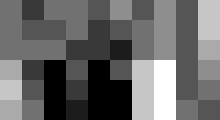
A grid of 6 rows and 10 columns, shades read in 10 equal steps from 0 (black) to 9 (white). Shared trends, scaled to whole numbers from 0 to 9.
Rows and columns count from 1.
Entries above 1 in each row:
10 10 9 8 7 6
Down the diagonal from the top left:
4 3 4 3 0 0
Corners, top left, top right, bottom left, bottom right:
4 7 6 3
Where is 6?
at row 3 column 10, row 4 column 1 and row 6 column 1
